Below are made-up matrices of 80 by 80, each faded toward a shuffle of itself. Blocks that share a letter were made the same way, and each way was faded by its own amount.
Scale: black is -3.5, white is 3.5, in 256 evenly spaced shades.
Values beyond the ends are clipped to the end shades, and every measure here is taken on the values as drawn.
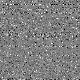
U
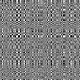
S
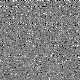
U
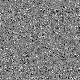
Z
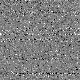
U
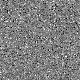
Z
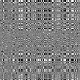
S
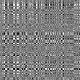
S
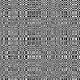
S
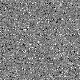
Z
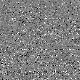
U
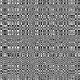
S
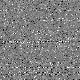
U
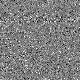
Z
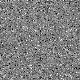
Z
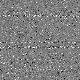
U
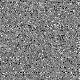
Z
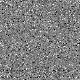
Z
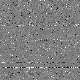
U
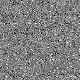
Z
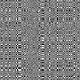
S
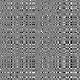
S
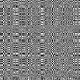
S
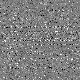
U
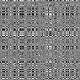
S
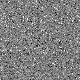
Z
